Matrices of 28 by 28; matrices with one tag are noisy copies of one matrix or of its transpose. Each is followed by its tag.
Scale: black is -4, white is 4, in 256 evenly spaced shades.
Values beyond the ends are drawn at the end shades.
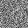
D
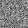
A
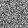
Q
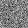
D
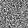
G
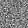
G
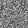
Q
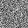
D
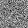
D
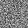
G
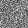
D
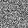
A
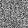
A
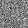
A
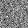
D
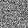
A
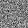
A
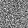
G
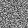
G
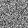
Q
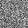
A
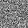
A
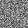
A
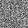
A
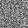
A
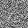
D
